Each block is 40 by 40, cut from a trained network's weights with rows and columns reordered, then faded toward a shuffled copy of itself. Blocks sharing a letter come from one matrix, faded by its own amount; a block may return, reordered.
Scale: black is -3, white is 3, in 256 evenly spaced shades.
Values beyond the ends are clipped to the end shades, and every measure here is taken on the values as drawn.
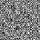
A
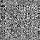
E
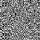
A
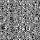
E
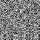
A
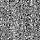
E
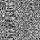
A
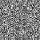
A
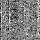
E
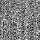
E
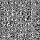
E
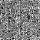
E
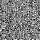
E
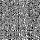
E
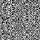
A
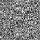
A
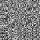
A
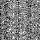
E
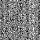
E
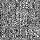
E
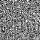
E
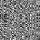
A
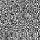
A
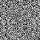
A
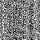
E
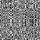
A
